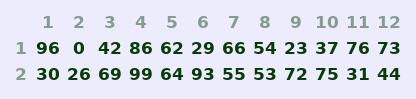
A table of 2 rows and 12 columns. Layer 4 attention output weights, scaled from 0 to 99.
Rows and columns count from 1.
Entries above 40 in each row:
8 9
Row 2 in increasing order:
26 30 31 44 53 55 64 69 72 75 93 99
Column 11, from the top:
76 31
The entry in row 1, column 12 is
73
